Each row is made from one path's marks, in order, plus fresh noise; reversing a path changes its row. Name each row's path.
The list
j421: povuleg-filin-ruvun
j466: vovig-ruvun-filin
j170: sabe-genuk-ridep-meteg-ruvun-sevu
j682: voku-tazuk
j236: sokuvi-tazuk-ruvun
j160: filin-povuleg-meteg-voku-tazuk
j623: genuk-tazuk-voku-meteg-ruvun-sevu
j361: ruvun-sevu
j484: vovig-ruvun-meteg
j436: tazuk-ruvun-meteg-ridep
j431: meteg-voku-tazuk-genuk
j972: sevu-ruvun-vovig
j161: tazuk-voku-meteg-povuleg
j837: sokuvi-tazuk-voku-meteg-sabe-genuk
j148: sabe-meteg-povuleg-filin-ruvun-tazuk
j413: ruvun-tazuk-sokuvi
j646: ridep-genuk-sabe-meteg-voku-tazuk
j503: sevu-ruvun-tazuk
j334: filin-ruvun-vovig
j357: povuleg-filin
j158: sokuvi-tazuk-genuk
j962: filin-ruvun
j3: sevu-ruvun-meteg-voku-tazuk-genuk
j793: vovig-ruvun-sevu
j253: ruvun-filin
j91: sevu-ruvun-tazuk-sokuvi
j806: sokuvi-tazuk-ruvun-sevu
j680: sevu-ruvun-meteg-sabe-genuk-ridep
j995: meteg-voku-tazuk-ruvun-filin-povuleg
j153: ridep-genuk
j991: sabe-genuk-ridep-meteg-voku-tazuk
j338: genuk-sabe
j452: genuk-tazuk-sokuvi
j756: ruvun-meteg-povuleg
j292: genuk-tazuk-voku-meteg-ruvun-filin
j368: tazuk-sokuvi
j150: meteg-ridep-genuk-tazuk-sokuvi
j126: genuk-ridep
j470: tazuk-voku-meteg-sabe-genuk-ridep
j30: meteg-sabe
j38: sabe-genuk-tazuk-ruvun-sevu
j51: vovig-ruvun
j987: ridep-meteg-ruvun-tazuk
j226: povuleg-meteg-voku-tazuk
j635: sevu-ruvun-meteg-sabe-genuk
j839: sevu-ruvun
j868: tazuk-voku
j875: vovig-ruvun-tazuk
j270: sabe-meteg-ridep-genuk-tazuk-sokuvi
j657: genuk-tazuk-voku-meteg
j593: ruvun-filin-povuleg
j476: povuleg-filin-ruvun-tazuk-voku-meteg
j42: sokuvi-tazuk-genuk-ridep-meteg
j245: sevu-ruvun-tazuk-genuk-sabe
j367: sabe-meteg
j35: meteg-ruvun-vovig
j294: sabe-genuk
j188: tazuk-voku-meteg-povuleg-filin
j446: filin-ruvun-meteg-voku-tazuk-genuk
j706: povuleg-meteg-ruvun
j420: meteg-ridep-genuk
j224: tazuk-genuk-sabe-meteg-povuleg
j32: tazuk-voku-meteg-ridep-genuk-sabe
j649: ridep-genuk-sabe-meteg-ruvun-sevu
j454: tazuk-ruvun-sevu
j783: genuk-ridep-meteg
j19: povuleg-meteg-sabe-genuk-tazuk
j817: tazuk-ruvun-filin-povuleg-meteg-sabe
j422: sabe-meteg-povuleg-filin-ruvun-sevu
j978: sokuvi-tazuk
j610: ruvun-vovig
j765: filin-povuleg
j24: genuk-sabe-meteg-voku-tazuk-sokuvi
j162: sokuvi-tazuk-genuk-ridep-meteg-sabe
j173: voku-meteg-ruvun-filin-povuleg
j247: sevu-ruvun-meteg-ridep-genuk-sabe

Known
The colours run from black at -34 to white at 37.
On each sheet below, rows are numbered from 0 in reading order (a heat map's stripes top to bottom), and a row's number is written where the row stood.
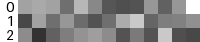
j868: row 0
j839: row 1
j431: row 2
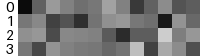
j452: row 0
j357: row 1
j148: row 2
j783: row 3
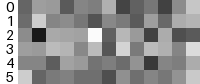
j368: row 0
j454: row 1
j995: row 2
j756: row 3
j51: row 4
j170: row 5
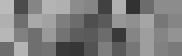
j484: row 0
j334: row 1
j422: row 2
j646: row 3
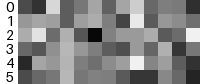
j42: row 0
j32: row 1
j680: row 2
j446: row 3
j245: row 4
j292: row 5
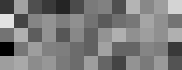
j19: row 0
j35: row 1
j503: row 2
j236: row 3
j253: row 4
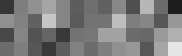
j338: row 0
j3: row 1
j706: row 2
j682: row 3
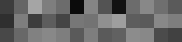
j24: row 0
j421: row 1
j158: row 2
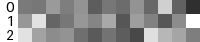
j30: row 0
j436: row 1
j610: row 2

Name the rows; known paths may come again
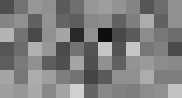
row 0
j91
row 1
j126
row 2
j294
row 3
j806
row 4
j978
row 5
j334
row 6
j161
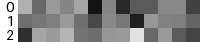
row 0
j367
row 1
j38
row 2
j245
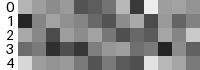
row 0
j361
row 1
j962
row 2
j875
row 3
j357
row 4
j610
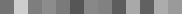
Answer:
j454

